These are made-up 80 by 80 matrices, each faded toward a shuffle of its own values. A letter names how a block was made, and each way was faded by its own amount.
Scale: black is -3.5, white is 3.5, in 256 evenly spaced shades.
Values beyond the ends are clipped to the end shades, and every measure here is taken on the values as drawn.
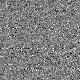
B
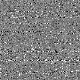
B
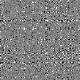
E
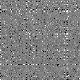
E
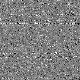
B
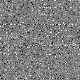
B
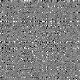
E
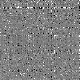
E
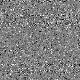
B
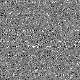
B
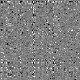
E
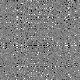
E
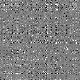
E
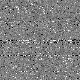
B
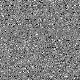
B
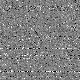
B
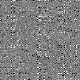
E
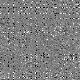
E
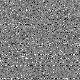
B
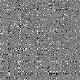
E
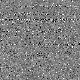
B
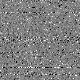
B
